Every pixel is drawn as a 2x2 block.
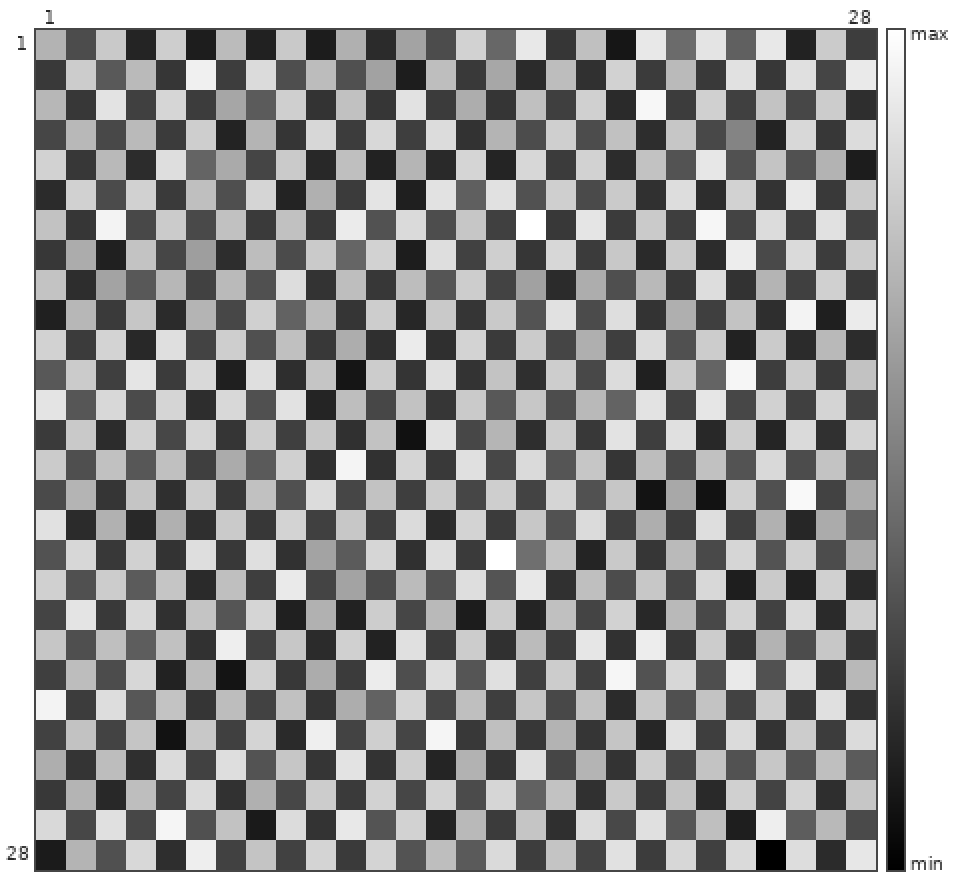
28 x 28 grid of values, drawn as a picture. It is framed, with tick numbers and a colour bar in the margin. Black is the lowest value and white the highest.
On average the colour sits 50% of the way up the scale. The values fall into two levels. There is no seam. A checkerboard runs through the table.
